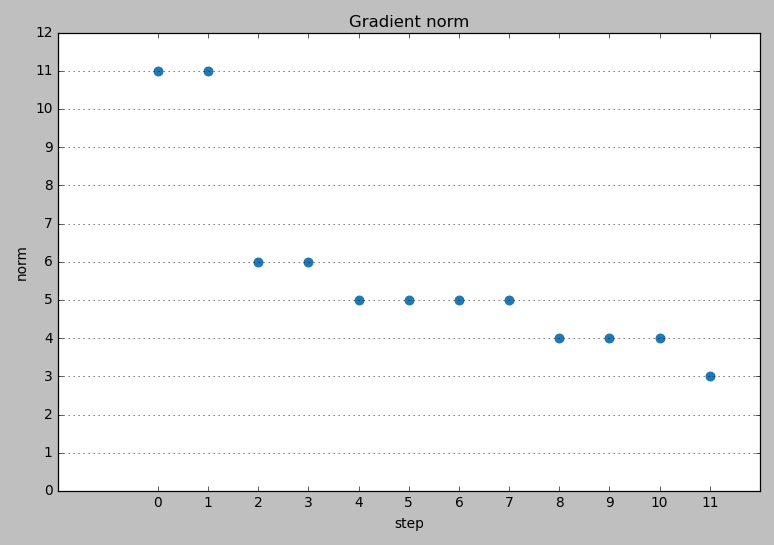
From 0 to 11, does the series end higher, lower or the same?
lower
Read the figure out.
Title: Gradient norm
x-axis: step, ticks 0 1 2 3 4 5 6 7 8 9 10 11
y-axis: norm, ticks 0 1 2 3 4 5 6 7 8 9 10 11 12
Values:
11 11 6 6 5 5 5 5 4 4 4 3
